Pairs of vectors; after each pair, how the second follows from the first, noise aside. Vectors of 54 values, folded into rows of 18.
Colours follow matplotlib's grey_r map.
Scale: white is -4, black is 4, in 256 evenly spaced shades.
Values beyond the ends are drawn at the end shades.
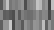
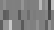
partly zeroed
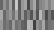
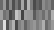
wrapped around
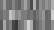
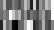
scaled up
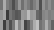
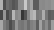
wrapped around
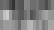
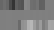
partly zeroed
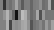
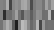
wrapped around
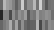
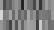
negated
